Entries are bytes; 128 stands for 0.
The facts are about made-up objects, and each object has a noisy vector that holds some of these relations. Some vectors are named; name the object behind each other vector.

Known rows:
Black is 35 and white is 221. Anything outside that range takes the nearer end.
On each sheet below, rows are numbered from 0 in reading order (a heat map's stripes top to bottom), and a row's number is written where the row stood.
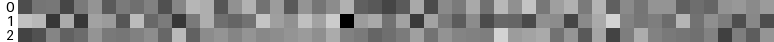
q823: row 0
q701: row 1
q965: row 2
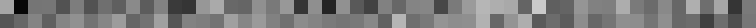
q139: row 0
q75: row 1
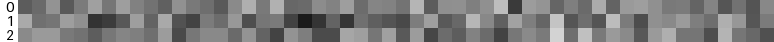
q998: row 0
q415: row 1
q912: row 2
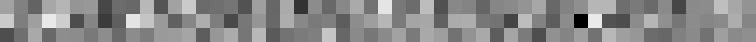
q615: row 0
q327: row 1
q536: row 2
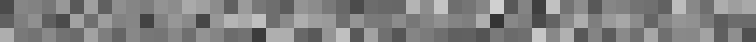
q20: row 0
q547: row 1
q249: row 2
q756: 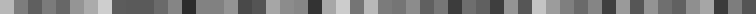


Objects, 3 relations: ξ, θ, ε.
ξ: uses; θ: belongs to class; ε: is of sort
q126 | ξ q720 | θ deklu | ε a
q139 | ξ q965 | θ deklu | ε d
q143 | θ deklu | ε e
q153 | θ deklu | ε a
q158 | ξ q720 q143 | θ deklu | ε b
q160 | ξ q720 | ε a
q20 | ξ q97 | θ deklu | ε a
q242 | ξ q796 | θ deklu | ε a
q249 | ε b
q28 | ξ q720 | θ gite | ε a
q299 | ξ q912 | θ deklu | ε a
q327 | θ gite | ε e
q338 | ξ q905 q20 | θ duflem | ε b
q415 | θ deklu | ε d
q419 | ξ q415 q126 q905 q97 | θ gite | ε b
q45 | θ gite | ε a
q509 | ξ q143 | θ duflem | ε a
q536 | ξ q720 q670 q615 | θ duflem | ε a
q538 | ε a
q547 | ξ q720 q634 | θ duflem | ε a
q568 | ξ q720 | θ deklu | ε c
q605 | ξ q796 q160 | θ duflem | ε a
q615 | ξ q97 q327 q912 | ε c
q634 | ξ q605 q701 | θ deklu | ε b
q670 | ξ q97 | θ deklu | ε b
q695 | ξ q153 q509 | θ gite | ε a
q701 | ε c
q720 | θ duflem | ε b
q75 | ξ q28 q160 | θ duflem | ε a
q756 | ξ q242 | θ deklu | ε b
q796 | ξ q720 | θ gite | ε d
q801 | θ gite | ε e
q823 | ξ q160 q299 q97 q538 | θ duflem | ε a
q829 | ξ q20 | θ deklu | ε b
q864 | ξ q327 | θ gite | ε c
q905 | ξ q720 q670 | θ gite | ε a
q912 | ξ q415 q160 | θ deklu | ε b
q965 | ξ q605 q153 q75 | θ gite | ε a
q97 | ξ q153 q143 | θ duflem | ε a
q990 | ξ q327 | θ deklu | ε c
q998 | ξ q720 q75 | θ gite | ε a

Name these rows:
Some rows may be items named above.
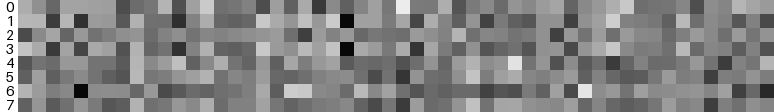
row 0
q615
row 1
q701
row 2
q905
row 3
q701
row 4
q153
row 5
q538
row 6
q634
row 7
q538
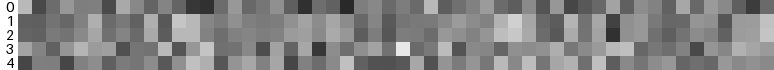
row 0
q796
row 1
q695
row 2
q695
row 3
q615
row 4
q823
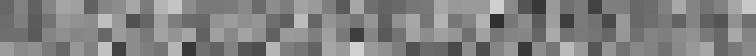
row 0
q509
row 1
q242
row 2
q45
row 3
q158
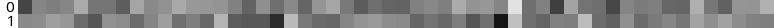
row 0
q97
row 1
q670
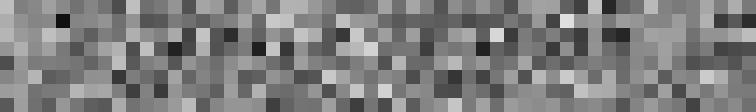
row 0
q801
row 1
q634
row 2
q143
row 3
q720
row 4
q160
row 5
q419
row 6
q568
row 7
q299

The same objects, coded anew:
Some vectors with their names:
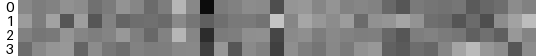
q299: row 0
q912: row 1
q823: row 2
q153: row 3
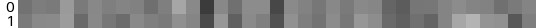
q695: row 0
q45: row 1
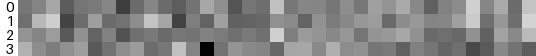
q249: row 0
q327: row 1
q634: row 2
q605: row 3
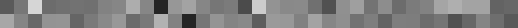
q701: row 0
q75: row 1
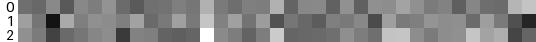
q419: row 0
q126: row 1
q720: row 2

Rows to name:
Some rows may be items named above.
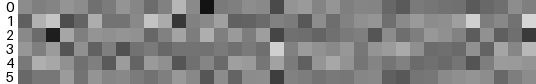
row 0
q299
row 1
q143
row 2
q905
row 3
q634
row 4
q139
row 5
q509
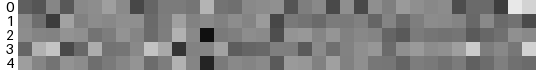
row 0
q670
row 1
q536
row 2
q299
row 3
q143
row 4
q242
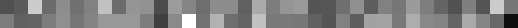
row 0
q615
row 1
q568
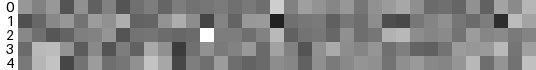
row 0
q634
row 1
q97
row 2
q158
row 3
q415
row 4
q801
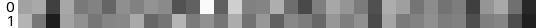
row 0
q796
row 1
q160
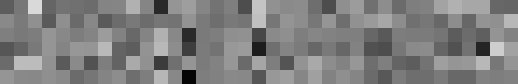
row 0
q701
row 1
q756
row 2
q823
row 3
q20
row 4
q415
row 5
q965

